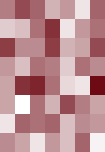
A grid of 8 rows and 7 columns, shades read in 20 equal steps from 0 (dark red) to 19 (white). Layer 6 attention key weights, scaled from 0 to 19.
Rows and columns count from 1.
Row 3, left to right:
4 10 10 4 13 12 5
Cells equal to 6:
0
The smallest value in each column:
4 3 2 3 5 7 0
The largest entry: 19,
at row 6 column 2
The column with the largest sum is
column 5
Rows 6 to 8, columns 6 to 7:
9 12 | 10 11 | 7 18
